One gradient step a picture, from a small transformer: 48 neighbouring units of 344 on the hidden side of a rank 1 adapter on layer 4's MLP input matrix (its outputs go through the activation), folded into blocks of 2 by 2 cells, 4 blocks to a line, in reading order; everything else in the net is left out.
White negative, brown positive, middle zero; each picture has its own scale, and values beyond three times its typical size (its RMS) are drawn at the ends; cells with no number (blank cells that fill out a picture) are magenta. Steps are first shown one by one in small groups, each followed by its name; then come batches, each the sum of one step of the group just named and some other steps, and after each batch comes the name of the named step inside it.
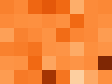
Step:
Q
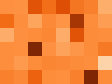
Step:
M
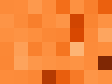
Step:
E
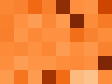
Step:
Q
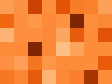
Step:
M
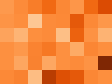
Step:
E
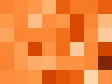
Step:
E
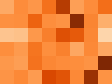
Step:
E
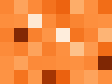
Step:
Q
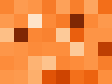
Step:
E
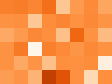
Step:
Q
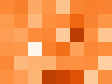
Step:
E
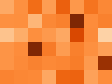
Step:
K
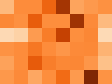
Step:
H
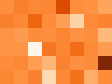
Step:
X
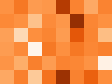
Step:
H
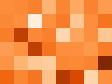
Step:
X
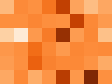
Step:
H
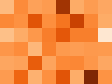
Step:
H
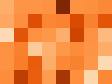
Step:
K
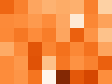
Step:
X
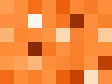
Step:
K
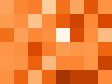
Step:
K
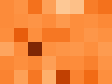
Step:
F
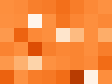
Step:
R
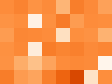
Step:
R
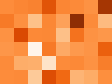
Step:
F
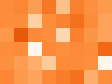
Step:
R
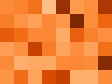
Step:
F
